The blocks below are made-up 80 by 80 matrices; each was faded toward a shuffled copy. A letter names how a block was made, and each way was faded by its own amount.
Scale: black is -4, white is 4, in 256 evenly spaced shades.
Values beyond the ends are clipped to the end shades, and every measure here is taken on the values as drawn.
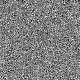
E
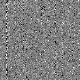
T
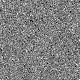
E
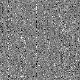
T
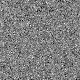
E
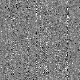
T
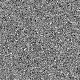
E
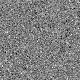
E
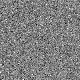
E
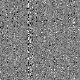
T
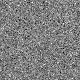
E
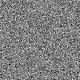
E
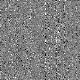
T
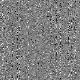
T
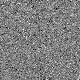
E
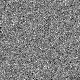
E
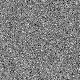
E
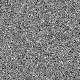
E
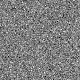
E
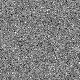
E
